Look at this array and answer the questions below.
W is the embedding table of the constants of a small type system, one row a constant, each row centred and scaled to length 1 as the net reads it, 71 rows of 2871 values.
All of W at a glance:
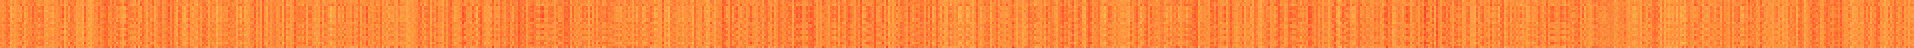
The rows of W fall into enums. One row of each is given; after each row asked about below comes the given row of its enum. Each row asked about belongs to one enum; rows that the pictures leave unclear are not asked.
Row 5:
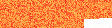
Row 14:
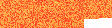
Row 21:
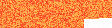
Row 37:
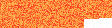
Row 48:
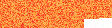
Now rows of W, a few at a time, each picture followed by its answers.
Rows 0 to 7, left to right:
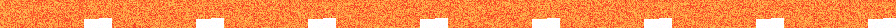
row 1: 48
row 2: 5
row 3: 37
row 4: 21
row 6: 37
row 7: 5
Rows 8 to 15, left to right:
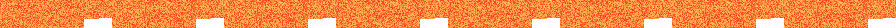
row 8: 37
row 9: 14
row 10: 14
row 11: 21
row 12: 21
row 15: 14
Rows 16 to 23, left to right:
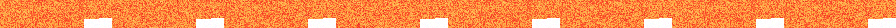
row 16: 14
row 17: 5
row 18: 21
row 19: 48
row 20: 14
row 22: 14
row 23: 21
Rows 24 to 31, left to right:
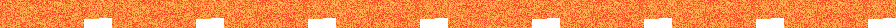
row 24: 21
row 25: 21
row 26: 14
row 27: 14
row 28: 37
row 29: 14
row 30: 14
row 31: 14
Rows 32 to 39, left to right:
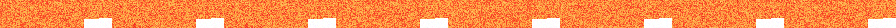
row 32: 21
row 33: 48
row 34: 48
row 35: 21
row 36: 14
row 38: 5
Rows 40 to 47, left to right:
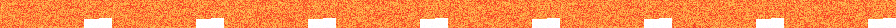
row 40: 37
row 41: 37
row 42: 14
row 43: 21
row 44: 21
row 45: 37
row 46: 48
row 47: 21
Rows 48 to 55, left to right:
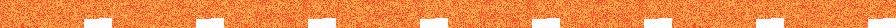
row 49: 37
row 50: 14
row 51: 21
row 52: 14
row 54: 48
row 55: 37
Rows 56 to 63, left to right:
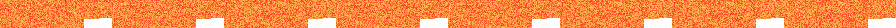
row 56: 5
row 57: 37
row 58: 21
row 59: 37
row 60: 37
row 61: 21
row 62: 21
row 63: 14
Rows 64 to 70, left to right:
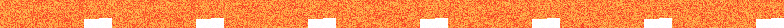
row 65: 14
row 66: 37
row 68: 21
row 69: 48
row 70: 5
